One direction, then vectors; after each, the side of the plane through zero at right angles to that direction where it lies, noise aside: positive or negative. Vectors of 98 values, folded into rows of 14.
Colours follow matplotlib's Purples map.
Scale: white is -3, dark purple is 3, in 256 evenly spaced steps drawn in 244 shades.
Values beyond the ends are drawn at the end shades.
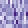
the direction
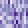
positive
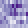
positive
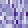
positive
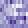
negative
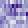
positive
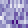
positive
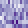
positive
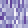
negative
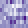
negative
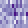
positive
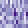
positive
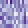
negative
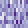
positive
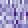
positive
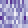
negative
